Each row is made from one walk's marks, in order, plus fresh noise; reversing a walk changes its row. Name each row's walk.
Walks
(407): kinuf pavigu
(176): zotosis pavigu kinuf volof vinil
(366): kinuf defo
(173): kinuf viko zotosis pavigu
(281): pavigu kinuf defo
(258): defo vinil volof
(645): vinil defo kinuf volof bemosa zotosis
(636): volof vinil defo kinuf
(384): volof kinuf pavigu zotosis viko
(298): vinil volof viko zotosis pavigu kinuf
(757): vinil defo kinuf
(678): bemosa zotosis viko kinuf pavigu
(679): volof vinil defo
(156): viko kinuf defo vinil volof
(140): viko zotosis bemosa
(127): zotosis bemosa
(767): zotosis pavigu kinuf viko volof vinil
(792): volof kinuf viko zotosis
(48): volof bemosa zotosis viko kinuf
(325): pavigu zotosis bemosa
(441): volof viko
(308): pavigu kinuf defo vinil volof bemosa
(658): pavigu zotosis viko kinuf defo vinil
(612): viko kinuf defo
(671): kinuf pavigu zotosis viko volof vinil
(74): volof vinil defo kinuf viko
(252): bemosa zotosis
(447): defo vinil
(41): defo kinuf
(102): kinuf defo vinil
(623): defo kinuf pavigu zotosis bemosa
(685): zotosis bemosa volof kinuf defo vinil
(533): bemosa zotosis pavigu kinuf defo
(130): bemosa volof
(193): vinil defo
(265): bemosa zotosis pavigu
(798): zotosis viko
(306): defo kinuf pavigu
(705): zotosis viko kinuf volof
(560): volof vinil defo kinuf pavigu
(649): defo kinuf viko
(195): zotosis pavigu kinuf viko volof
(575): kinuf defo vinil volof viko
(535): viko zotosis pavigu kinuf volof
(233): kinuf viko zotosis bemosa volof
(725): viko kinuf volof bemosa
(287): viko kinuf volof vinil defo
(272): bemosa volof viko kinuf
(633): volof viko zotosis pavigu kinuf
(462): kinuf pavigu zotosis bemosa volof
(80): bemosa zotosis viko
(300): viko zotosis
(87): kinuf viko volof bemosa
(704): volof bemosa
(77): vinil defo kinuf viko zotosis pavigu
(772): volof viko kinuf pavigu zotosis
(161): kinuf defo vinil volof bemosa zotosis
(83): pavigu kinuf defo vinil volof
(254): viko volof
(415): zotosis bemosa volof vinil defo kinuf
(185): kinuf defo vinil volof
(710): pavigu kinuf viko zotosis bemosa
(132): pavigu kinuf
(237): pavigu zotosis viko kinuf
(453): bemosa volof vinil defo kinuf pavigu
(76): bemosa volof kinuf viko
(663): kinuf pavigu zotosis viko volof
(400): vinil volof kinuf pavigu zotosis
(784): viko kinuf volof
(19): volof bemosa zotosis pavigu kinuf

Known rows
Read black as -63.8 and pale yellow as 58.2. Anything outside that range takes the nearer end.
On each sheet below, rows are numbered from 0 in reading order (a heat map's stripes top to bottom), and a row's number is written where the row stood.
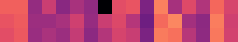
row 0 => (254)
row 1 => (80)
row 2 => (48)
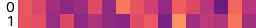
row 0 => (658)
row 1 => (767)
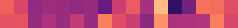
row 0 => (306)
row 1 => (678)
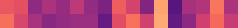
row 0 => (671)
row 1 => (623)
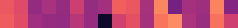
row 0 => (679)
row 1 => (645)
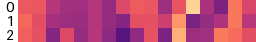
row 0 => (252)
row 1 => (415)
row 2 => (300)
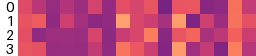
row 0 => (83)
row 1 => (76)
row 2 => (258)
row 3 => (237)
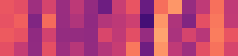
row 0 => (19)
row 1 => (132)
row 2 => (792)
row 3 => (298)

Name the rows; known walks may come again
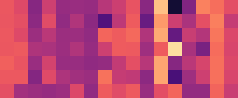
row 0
(407)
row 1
(535)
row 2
(772)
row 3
(252)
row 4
(233)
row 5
(130)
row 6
(185)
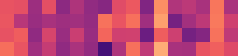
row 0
(767)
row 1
(400)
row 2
(281)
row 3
(140)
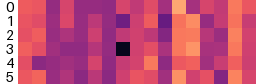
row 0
(792)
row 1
(19)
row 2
(48)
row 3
(645)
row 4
(258)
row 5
(784)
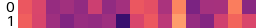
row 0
(679)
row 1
(41)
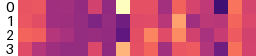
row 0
(612)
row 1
(649)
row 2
(127)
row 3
(156)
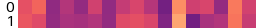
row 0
(705)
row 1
(384)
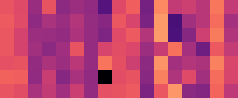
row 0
(195)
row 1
(671)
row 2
(560)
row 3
(102)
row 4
(678)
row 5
(254)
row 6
(533)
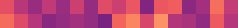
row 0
(83)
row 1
(325)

